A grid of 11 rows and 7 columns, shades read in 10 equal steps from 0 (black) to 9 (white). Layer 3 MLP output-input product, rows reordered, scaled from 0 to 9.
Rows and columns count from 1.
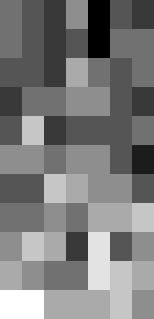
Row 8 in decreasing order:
7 6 6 5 4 4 4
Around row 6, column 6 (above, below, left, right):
3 5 5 1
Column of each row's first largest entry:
4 1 4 4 2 1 3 7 5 5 1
